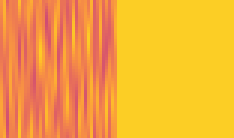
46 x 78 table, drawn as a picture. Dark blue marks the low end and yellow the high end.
The table splits into one row of 2 panels. Panel 1,1: high, streaked downward. Panel 1,2: very high, flat.
